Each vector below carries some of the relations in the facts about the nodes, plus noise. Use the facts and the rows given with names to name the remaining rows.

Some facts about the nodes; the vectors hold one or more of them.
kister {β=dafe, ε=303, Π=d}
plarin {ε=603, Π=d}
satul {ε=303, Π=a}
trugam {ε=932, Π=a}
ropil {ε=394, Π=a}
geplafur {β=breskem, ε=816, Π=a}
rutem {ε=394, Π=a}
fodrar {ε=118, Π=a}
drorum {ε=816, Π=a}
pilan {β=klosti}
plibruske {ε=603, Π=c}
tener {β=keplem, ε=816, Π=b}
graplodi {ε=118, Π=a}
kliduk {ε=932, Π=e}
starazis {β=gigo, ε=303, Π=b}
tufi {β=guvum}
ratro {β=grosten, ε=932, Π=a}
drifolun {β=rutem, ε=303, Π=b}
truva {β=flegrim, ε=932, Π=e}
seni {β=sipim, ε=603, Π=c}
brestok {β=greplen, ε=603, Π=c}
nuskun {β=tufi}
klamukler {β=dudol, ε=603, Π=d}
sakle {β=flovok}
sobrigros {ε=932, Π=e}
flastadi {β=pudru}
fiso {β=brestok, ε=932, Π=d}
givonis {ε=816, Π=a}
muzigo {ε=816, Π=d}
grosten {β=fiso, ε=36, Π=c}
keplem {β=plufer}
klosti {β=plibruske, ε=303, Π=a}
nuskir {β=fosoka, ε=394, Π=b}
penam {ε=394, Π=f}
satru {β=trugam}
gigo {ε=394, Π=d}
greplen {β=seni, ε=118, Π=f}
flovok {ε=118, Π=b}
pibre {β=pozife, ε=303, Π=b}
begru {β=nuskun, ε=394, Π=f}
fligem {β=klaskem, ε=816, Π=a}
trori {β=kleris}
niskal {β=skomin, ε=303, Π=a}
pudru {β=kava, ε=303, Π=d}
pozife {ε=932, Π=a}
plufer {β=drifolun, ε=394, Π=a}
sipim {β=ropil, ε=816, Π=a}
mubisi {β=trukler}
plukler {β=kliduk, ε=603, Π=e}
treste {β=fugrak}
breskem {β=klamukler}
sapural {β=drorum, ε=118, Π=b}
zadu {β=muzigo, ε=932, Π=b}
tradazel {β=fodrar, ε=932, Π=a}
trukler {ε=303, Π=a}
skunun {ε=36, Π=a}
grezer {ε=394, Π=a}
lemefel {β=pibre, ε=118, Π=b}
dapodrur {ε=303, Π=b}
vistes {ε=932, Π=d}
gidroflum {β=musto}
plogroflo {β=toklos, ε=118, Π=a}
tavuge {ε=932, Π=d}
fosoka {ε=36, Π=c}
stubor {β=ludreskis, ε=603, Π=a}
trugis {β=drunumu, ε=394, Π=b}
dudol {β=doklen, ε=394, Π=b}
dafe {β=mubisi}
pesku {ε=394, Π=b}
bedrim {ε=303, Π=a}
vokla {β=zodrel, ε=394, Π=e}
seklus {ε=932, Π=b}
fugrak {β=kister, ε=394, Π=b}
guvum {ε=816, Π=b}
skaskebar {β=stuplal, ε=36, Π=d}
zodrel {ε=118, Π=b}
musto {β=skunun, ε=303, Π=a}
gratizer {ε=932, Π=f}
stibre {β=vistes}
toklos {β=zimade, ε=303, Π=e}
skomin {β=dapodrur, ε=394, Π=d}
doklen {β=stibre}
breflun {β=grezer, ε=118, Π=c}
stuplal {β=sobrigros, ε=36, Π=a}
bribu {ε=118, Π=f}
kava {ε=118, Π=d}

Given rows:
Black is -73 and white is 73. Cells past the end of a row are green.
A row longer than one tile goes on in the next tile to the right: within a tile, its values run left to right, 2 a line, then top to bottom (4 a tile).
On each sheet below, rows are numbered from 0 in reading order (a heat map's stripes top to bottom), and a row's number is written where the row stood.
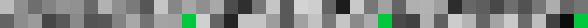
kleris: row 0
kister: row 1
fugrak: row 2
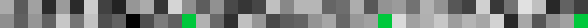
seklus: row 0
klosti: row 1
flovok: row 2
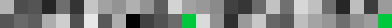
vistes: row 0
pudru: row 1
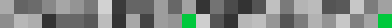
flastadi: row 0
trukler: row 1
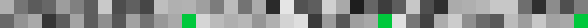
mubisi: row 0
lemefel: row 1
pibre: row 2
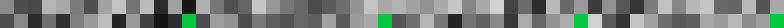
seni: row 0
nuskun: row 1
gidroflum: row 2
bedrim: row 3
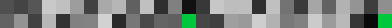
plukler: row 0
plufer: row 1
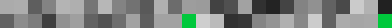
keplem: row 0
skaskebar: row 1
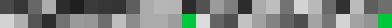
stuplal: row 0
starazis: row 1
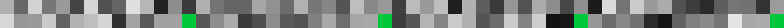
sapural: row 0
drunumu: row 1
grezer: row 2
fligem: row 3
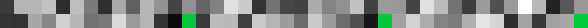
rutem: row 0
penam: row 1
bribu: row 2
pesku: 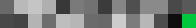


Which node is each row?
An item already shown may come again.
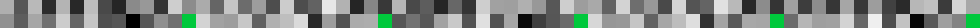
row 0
zadu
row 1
sapural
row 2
vistes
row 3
sapural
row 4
sobrigros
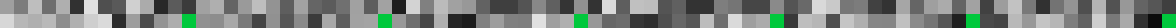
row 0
lemefel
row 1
sakle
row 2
geplafur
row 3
guvum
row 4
begru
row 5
dudol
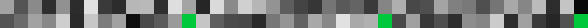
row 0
pozife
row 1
tener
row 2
plibruske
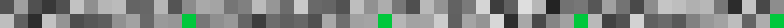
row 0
klosti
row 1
trori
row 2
graplodi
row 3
musto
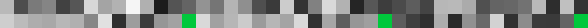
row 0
kava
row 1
flovok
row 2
stubor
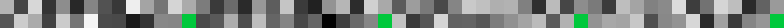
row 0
gratizer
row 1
trugam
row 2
musto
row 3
plogroflo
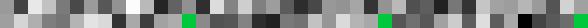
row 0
bribu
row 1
drorum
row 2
vistes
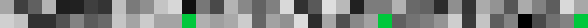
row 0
fosoka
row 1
graplodi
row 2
tavuge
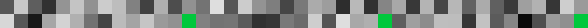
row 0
drifolun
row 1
muzigo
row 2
truva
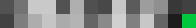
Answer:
vokla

